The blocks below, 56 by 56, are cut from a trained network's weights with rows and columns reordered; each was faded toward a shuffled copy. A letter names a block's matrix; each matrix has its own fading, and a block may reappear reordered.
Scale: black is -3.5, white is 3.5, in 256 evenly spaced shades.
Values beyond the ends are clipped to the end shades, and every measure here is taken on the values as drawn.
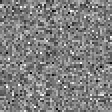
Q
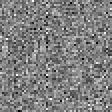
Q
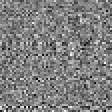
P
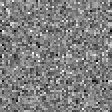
Q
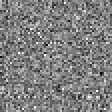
Q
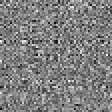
P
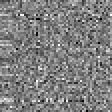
P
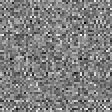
P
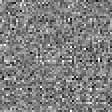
Q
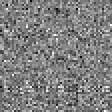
P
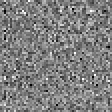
Q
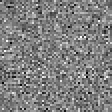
Q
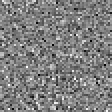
Q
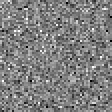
Q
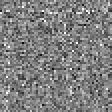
Q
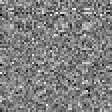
P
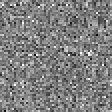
Q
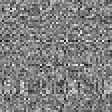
P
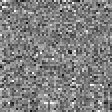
Q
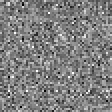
Q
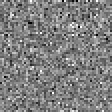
Q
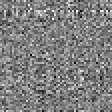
P
